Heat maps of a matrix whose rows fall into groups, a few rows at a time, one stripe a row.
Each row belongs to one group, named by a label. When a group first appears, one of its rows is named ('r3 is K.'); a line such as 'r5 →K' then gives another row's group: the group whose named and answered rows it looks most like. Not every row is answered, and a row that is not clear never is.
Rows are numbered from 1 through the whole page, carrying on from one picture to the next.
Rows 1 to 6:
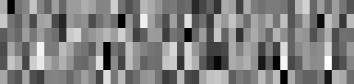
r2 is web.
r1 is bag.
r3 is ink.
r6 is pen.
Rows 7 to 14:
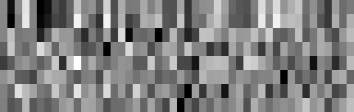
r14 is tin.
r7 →pen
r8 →pen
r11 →ink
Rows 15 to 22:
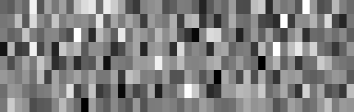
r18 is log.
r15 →bag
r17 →ink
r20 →bag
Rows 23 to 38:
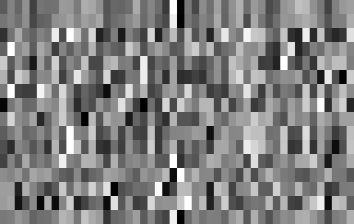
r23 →tin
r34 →tin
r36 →log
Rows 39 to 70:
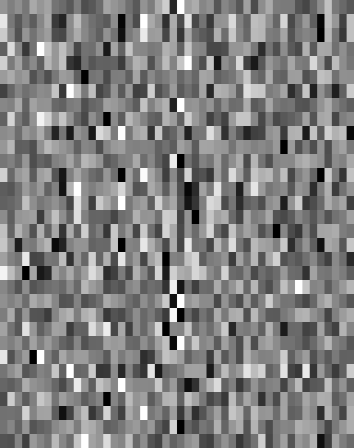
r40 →web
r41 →web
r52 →ink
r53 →ink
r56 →web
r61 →tin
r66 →ink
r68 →web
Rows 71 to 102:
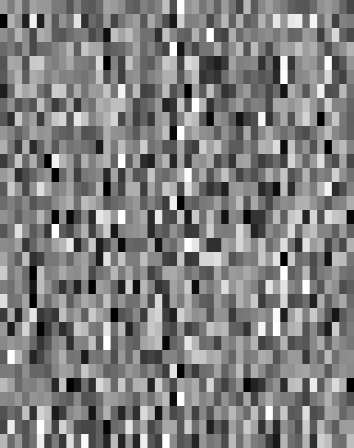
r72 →log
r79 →bag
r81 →pen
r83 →web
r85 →tin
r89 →pen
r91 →web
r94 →pen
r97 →tin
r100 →web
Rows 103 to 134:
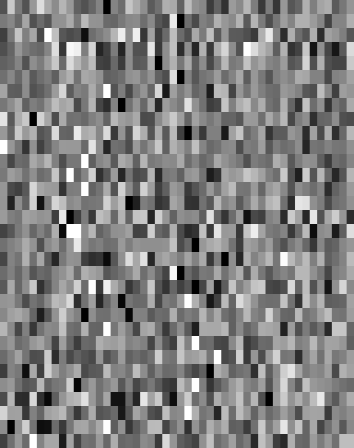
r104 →tin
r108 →tin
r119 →ink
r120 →ink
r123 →bag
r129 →log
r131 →log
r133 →pen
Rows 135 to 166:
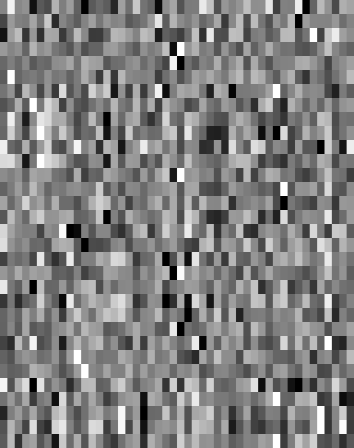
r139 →tin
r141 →log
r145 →web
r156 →ink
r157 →ink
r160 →ink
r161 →bag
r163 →log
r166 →log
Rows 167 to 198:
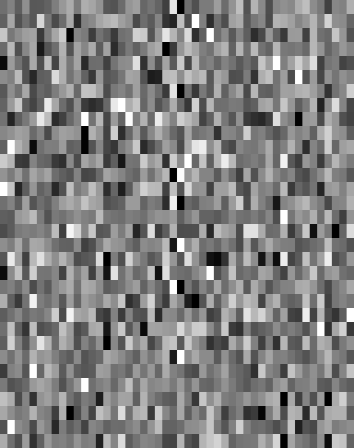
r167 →tin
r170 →log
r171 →log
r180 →web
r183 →ink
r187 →tin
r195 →pen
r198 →pen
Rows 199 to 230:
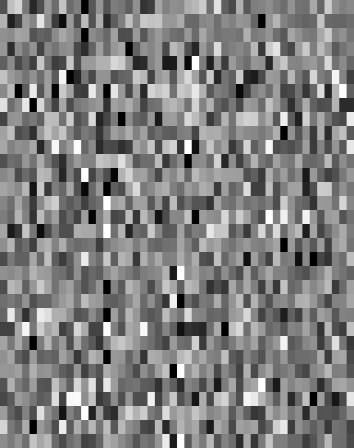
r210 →ink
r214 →web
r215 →pen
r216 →pen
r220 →tin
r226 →bag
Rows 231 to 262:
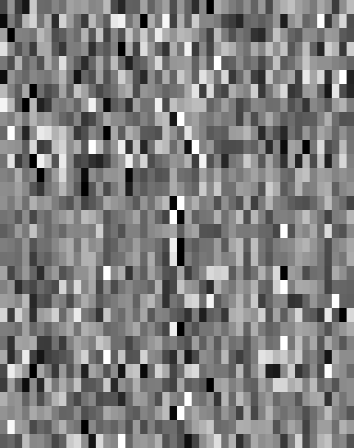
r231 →log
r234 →web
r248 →tin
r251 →log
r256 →pen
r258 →log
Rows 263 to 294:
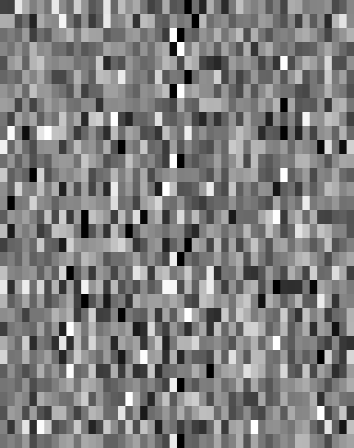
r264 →pen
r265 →tin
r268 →ink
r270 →pen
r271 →bag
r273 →web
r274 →tin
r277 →bag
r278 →log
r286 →ink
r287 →log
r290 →tin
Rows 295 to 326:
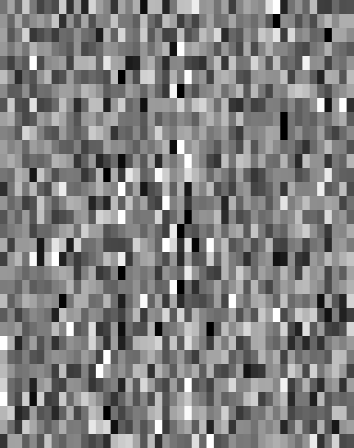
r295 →log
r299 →bag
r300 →web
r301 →tin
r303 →pen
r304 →log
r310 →ink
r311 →tin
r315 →tin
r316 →web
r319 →web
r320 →pen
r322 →web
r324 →web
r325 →log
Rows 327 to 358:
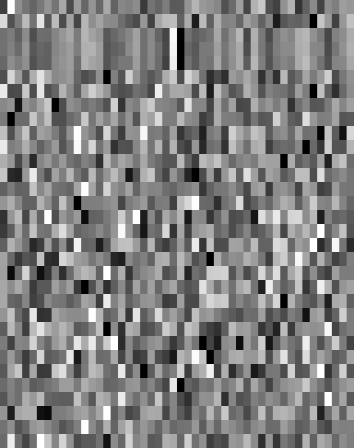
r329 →tin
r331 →tin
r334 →web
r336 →web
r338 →pen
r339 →bag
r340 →bag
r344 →log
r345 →log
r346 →pen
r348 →pen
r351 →bag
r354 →tin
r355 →ink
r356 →pen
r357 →bag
